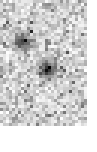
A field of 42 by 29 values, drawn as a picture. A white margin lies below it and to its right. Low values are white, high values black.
No overall slope runs across the table. On average the colour sits 20% of the way up the scale. The centre is the ninth with the highest average. There are two bumps.
